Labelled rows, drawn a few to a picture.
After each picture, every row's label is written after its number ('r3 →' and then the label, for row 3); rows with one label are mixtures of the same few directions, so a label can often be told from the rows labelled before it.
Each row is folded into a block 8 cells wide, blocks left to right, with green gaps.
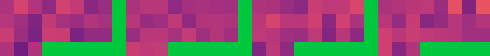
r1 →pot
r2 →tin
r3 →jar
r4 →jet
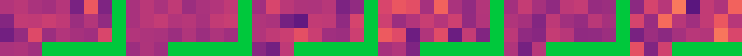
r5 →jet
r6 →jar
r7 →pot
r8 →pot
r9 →pot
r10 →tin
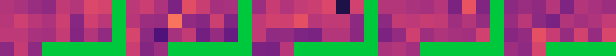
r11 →jar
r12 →pot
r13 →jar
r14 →jet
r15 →pot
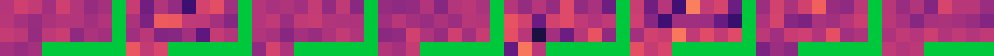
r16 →pot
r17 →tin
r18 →jet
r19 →pot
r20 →jet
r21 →jar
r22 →tin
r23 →jar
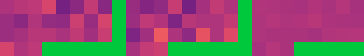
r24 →jar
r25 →pot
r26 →jet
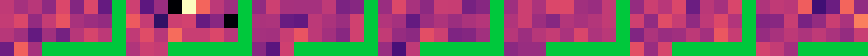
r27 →jet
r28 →jar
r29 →pot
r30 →pot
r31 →tin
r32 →tin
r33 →jar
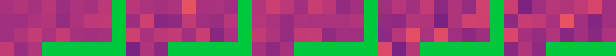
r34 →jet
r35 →tin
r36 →pot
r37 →jet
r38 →tin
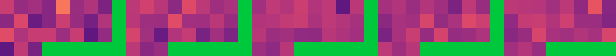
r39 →tin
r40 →pot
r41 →jar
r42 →jet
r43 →jet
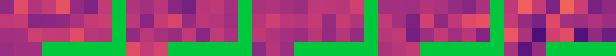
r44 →tin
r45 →tin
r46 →jar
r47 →jet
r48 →pot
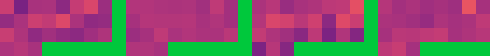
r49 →tin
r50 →jet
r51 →jar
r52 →jar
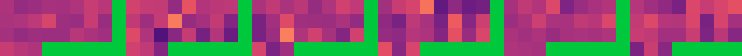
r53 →pot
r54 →pot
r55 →jet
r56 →jar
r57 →jar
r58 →jar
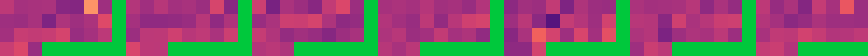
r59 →jar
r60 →jar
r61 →tin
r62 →jet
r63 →pot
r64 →jet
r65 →jar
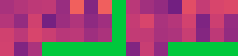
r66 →jet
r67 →jar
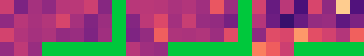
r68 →tin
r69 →jet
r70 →jar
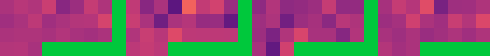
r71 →jar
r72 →jar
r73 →pot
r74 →jar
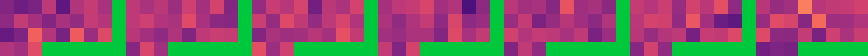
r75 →pot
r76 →jet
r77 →tin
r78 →jar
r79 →tin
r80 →jet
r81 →tin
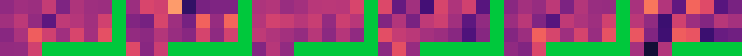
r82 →pot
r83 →jar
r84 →jar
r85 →tin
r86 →pot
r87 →pot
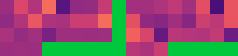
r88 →jar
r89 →jet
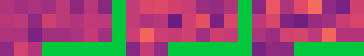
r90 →jet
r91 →pot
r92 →tin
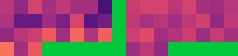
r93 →jar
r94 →pot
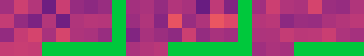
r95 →tin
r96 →jet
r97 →tin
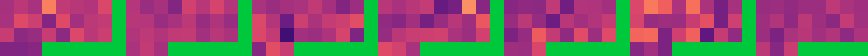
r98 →tin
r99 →jar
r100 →jet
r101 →jar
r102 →pot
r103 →pot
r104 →pot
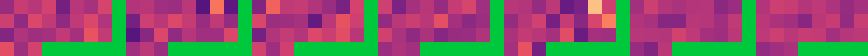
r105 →tin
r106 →jet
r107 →tin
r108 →tin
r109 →jar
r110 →pot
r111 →pot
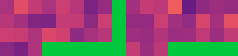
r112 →pot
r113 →jar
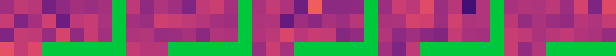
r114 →tin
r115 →tin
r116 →tin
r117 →jar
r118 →jet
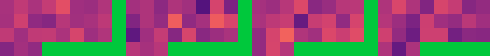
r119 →tin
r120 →jet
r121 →pot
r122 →pot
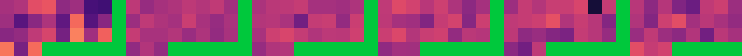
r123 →jar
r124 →tin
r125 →pot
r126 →pot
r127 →jar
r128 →tin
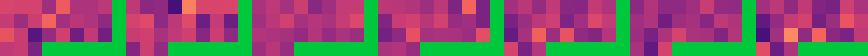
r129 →pot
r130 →jar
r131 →jar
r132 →jet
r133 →jet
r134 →pot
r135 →jet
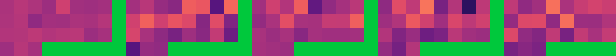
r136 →tin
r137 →jar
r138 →jar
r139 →jar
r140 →tin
